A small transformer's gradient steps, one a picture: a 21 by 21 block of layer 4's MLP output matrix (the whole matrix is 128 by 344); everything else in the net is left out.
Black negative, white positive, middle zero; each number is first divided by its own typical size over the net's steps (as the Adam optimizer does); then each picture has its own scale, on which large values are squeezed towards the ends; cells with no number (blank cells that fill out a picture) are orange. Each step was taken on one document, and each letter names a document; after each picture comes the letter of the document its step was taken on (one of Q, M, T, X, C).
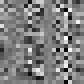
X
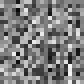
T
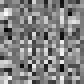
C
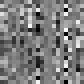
X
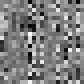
X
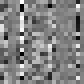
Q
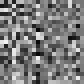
T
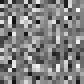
X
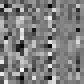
Q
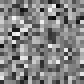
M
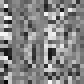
C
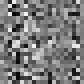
T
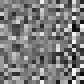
M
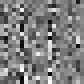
Q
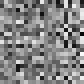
M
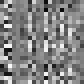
C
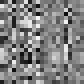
X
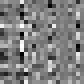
Q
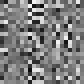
X
